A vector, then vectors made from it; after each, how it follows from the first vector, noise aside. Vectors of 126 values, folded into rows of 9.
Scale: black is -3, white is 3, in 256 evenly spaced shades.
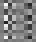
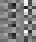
wrapped around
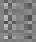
shrunk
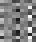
wrapped around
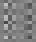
shrunk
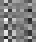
wrapped around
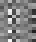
wrapped around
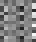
wrapped around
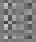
shrunk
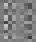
shrunk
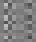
shrunk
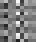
wrapped around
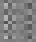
shrunk
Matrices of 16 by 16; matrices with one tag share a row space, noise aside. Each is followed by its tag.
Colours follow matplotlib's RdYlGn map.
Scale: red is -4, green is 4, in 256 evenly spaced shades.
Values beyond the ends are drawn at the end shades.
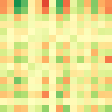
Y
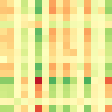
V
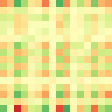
Y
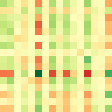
V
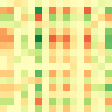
V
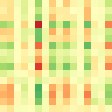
V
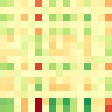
V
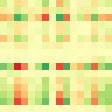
Y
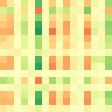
V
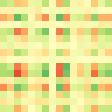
Y
